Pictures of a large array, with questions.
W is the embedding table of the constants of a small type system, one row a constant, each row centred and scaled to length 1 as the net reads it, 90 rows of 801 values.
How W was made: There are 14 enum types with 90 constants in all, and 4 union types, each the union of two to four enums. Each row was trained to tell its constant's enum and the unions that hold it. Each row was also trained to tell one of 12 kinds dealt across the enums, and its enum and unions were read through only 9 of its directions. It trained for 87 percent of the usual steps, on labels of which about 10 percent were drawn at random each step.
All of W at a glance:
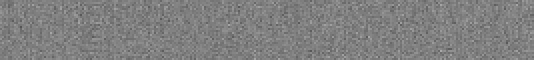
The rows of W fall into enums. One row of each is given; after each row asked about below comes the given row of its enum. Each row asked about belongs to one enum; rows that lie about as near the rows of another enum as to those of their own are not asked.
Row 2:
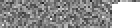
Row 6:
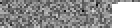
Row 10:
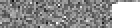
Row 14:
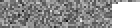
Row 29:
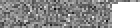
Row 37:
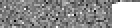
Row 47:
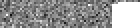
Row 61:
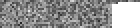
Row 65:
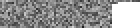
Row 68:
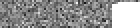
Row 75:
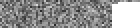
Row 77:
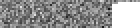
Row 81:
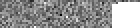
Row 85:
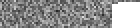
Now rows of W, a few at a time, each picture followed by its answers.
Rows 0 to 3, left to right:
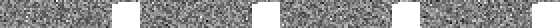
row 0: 47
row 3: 10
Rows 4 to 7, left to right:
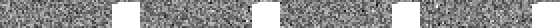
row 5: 2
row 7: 68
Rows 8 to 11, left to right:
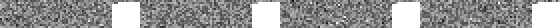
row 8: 65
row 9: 77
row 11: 10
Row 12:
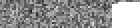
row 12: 75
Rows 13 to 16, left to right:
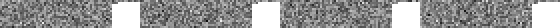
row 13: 85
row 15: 75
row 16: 81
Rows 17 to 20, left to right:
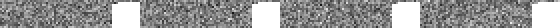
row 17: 65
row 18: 65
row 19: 61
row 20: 75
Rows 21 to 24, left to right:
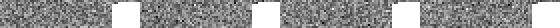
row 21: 65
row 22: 85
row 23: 81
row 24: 61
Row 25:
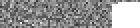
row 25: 47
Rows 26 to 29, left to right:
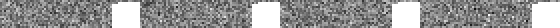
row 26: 65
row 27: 68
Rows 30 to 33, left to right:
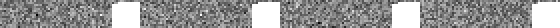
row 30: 75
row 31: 61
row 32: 68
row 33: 61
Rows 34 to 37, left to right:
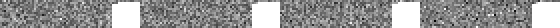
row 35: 81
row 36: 68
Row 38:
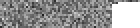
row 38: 85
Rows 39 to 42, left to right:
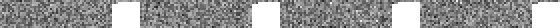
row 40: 47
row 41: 68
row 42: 85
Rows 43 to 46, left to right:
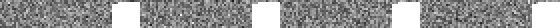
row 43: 85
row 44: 47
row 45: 75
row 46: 10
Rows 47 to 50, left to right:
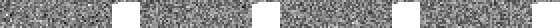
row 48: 75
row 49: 10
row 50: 77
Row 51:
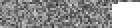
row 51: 61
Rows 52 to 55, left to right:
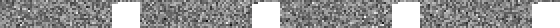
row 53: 14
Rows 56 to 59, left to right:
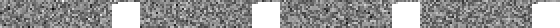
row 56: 65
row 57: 10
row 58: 81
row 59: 10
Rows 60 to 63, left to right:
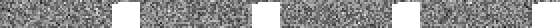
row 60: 68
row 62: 14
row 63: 14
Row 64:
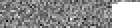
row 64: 2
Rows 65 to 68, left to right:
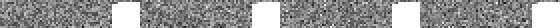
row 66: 2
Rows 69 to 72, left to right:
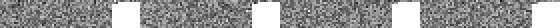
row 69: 81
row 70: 61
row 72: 68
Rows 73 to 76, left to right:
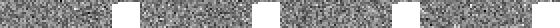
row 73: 65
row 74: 47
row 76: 6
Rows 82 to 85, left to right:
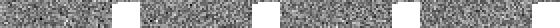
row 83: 14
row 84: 10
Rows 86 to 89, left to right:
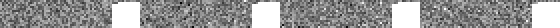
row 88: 81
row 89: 2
